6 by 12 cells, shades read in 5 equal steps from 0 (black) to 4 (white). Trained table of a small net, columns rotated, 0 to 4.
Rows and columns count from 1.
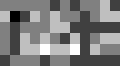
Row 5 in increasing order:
1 1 2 2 2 3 3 3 3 3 4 4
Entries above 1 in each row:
9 9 6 9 10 5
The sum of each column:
12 7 13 14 14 14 13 12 7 11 13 11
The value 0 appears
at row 2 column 2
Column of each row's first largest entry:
11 1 6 3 5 2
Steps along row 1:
same same same same down up down up same up down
